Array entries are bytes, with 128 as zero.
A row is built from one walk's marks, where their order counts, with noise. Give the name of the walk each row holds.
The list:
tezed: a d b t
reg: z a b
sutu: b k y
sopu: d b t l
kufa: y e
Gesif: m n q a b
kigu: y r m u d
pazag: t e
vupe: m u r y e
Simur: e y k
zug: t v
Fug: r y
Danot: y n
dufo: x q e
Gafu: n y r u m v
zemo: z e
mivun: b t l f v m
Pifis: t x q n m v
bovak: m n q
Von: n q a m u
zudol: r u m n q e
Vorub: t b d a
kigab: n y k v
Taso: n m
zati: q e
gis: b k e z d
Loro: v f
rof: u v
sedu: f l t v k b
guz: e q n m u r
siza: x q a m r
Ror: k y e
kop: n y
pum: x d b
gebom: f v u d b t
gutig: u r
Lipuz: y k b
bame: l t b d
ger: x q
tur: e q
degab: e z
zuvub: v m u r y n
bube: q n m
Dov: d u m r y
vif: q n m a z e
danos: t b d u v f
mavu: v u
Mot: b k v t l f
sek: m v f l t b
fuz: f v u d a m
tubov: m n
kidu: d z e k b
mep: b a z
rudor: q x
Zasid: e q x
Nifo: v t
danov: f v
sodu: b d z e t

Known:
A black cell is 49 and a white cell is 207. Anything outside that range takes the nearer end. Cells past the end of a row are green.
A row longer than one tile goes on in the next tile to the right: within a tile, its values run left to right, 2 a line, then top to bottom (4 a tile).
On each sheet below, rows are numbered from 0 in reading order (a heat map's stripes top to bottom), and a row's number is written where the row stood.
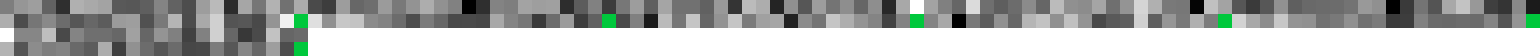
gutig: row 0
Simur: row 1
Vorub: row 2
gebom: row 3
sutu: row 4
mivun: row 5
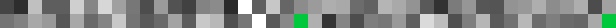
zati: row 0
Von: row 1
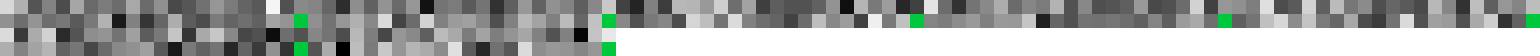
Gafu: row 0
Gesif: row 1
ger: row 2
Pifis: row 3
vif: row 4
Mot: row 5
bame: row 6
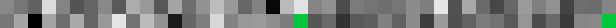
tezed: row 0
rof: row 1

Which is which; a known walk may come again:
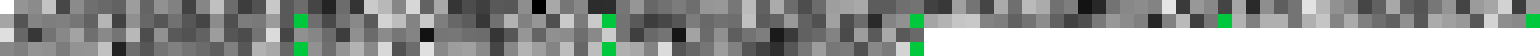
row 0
mivun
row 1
rudor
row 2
mavu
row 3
Ror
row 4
bovak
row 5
Pifis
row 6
Gesif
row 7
Fug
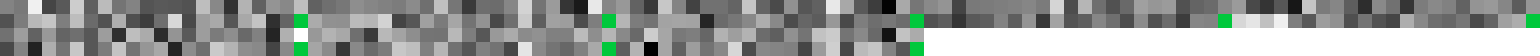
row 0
vif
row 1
kidu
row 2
sedu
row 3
rof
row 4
zuvub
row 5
Vorub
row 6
kigu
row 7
sodu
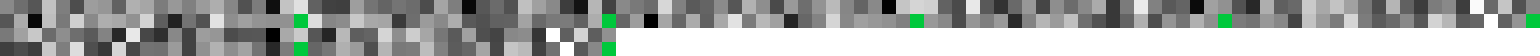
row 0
bame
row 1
Lipuz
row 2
tezed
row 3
sek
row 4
tur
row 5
mep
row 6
zati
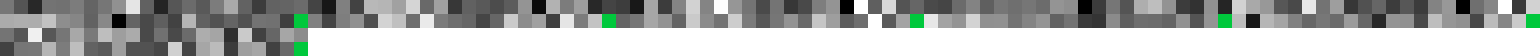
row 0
kigab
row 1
ger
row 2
dufo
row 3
sutu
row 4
siza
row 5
zemo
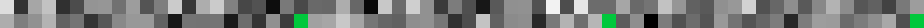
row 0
Mot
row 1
vupe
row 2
Nifo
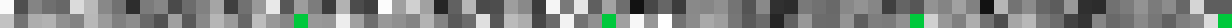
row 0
bube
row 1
zudol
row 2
kop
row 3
Dov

